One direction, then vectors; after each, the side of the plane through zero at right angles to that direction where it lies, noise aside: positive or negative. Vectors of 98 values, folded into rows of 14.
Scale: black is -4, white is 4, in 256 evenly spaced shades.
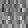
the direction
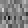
negative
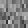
negative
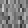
negative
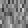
positive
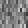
positive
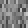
negative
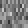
negative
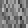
negative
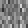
positive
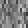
positive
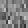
negative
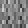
negative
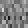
negative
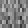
negative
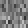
positive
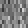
positive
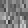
positive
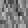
positive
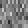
negative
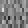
negative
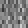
positive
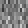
positive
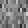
negative
